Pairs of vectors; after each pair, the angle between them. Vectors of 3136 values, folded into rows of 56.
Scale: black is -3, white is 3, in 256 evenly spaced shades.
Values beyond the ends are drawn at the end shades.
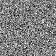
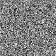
nearly parallel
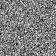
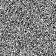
nearly opposite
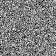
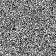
nearly opposite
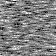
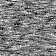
nearly parallel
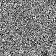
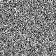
partly opposed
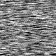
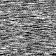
nearly parallel
